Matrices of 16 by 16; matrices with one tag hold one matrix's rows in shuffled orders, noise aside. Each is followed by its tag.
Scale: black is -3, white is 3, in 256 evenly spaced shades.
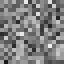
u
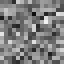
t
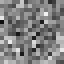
t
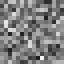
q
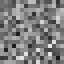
u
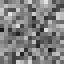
t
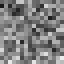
t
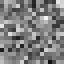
t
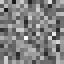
u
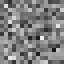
q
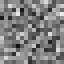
t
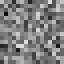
u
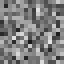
u
